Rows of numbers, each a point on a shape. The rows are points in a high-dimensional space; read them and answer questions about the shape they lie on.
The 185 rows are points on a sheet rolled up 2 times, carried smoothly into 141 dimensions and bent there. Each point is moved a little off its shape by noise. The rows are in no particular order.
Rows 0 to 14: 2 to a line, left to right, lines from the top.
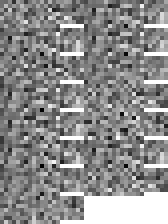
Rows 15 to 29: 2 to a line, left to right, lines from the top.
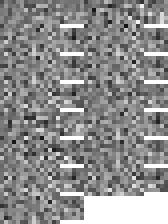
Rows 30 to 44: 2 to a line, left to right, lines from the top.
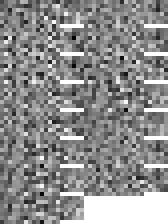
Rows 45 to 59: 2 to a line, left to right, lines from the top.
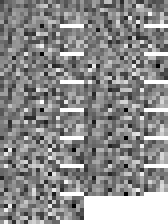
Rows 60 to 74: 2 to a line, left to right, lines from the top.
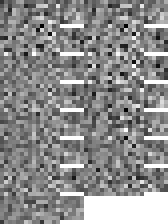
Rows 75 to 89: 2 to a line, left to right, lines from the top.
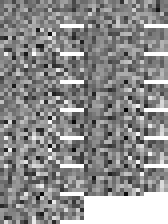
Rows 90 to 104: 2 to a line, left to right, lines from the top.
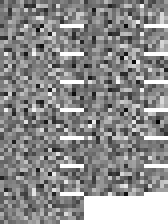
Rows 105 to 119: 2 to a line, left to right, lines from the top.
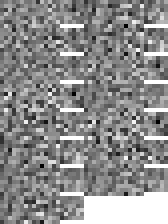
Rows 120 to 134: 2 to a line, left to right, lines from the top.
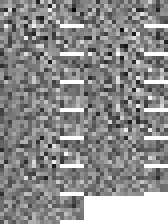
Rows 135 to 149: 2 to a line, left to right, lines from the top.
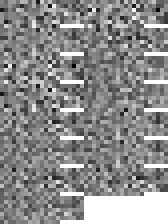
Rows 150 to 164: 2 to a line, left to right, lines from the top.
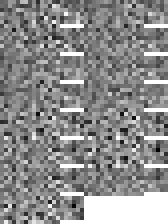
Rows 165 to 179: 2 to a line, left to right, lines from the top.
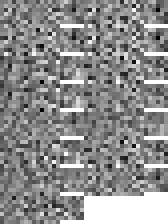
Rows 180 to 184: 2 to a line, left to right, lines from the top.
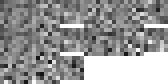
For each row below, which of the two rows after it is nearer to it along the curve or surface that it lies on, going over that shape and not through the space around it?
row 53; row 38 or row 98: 98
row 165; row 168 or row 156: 156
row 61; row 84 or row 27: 84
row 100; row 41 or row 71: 41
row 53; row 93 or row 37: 93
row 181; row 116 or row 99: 116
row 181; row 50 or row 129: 129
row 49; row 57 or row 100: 100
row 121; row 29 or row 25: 25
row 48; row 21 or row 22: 21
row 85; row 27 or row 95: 95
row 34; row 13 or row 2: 2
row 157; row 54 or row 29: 29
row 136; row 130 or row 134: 130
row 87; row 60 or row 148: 60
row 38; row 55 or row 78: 78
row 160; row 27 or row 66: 27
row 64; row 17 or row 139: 17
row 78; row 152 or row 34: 152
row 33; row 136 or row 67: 67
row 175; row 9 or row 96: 9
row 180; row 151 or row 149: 151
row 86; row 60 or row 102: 102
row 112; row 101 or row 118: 118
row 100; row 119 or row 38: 38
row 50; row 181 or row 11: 11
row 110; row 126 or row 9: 126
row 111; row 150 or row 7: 150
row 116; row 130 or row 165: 165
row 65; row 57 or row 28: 57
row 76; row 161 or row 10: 10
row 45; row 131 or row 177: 177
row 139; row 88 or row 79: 88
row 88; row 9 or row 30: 30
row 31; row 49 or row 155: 49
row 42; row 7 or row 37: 37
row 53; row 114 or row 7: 7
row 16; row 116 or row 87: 87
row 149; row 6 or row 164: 6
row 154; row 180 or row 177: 180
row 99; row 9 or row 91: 9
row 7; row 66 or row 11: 66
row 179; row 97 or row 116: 116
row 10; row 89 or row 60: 60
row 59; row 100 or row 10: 10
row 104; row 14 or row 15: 15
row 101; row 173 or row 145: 145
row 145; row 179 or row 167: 179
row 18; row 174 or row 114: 174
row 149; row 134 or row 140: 134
